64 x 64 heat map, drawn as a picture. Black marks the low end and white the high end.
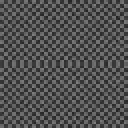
The values fall into two levels. A checkerboard runs through the table. On average the colour sits 30% of the way up the scale. No row or column stands out. The top and bottom halves mirror each other.
